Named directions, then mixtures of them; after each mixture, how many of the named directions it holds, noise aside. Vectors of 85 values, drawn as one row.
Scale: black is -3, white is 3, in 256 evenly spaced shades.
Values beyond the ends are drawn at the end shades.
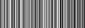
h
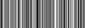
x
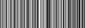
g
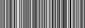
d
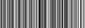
one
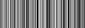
two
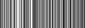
two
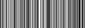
one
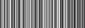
one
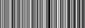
three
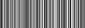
two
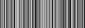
three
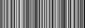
three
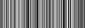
three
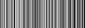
three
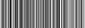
one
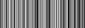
three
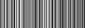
two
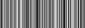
two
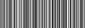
one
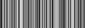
three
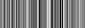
three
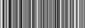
three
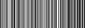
two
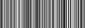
two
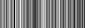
three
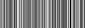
one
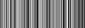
three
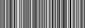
one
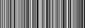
three
